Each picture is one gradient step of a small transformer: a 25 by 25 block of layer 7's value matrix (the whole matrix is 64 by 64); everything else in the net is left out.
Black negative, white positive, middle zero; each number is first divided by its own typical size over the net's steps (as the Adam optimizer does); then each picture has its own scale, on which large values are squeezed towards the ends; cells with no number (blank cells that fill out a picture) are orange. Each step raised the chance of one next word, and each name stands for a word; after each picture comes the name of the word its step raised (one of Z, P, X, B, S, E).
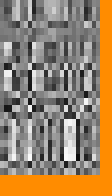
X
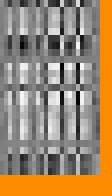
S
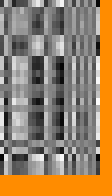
S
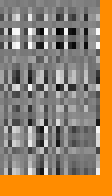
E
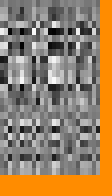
E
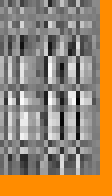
S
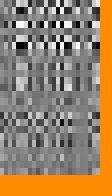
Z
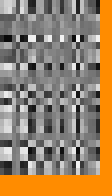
X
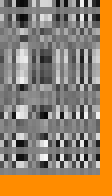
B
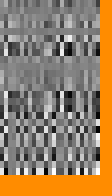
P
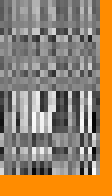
P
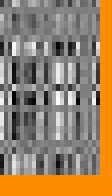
S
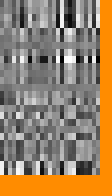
B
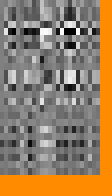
E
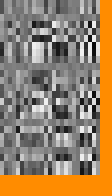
P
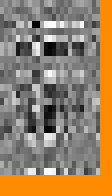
P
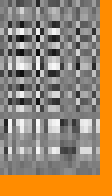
X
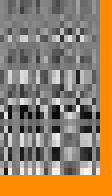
P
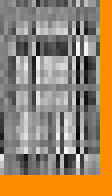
S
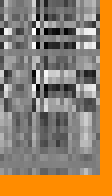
E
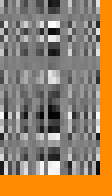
P
